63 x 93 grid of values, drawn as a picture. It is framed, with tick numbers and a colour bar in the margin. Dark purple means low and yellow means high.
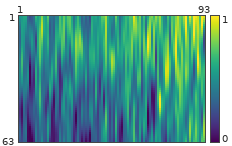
The grain runs up and down. There is an overall slope up to the top right. The top right is the ninth with the highest average. The halves do not mirror each other.
